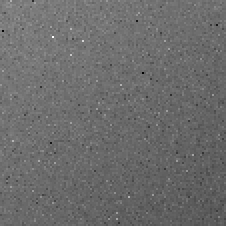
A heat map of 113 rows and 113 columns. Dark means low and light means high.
Histogram: heavy tails on both sides. Odd rows or columns: none. Slope: up to the top left. Stripes: none. Mirror symmetry: none.
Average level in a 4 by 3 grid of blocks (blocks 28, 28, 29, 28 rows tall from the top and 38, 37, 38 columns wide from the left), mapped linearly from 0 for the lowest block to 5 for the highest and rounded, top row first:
543 | 432 | 321 | 210
